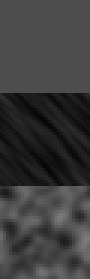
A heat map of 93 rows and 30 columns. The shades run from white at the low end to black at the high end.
It is made of 3 by 1 panels. Panel 1,1: high, flat. Panel 2,1: very high, slanting down to the right, faint in contrast. Panel 3,1: high, blotchy.
